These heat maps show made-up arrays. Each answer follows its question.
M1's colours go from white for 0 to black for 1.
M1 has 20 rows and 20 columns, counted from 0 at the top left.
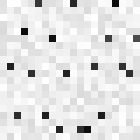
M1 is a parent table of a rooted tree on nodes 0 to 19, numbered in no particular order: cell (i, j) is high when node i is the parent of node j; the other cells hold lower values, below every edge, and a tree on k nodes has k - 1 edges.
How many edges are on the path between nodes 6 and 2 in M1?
2
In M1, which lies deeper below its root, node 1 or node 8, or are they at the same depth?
the same depth
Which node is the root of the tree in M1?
0
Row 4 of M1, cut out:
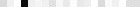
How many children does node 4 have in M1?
1
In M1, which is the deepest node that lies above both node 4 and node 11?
10
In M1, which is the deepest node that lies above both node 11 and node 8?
18
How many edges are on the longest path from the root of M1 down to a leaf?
3
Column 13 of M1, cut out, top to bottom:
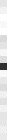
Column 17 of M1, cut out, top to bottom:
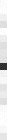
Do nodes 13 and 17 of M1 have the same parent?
yes
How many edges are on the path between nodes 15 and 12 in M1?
5
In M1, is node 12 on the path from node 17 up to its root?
no
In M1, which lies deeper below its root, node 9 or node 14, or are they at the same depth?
the same depth
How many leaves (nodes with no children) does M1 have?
13
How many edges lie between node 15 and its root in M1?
2
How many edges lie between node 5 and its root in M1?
1
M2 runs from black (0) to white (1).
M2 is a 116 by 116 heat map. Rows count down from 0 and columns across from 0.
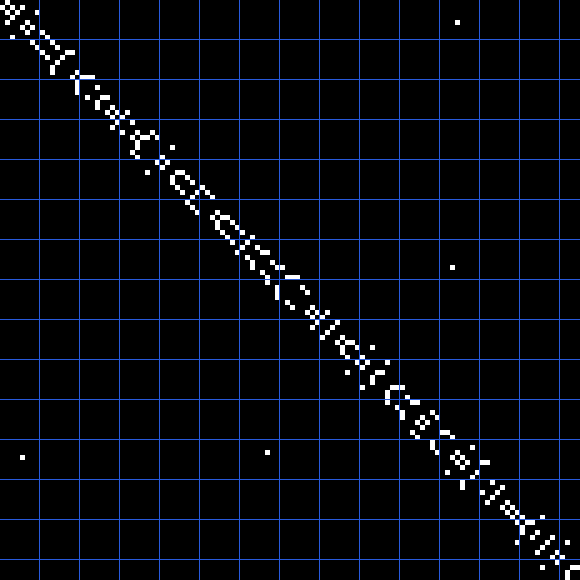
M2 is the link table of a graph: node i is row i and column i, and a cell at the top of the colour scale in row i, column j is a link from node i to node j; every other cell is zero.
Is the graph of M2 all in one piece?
yes
